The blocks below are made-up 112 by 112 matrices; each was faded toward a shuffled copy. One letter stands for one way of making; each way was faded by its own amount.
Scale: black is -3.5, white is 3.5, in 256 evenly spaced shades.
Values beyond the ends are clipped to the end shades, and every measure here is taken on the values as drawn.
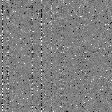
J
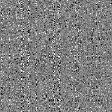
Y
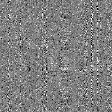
Y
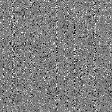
J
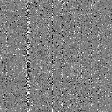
J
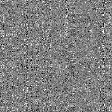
Y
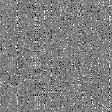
J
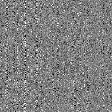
Y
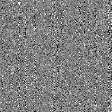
Y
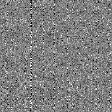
Y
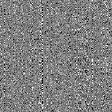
Y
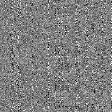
Y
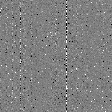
J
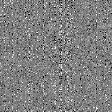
J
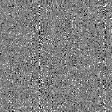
J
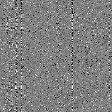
J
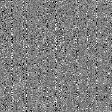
Y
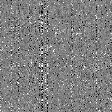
J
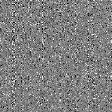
J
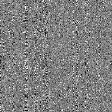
Y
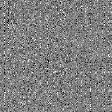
Y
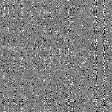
J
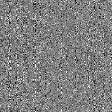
Y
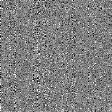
Y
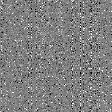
J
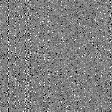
J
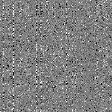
J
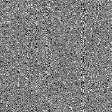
Y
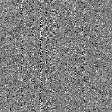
Y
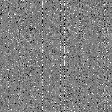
J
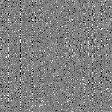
J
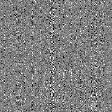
Y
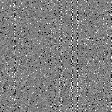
J
